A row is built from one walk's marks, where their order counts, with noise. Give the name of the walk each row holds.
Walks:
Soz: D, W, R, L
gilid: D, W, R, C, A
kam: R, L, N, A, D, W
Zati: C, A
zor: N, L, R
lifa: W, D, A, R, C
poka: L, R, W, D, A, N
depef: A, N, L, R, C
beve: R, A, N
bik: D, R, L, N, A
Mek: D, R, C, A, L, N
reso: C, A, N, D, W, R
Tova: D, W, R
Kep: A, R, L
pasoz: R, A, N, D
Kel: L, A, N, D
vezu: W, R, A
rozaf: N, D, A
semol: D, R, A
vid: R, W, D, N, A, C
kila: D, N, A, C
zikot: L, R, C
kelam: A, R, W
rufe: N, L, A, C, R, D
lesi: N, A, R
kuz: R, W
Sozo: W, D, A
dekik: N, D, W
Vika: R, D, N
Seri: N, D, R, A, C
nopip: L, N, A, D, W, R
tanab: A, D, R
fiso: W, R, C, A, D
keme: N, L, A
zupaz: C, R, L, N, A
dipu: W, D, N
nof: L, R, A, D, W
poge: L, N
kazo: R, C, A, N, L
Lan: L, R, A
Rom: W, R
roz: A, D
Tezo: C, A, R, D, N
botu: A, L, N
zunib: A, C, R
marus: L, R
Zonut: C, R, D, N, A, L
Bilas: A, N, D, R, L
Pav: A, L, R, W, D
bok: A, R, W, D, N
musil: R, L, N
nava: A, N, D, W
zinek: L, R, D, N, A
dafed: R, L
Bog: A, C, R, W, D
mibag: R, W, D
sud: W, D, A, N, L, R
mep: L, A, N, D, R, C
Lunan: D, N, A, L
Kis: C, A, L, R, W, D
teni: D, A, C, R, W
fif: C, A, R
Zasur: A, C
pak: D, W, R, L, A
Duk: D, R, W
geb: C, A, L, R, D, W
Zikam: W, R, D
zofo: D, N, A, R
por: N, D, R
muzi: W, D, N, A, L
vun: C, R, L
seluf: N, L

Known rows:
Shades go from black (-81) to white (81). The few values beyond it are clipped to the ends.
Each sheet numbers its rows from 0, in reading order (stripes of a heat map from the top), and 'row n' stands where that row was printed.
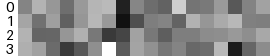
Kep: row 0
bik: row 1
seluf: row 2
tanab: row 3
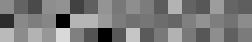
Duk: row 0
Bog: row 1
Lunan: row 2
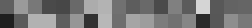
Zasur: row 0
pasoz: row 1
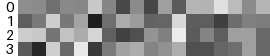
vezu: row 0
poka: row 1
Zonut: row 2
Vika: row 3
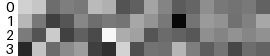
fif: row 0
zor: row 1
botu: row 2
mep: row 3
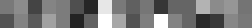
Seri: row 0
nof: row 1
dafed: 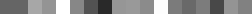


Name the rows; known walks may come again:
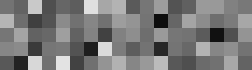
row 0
bok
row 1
zor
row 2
marus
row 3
Seri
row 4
Vika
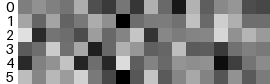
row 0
kila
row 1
gilid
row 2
rozaf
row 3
poka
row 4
Kel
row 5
Lunan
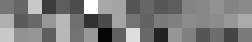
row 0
botu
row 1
seluf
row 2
zofo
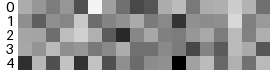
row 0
zupaz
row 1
dipu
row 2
muzi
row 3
Tezo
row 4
fiso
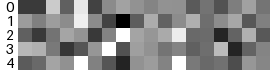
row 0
musil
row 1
Soz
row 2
kam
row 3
tanab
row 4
dafed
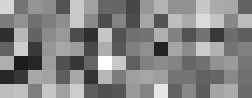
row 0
Zati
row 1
vezu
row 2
mep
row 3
lifa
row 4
dekik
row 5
mibag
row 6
Zonut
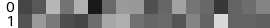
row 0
poge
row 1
Zasur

